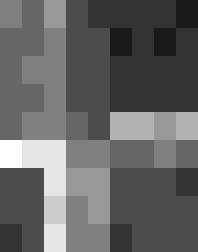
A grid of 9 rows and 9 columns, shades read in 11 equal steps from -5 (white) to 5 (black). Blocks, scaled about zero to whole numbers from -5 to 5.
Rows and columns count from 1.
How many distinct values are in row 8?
4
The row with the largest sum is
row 2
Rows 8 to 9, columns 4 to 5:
0 -1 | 0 0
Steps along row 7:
same down up same up same same up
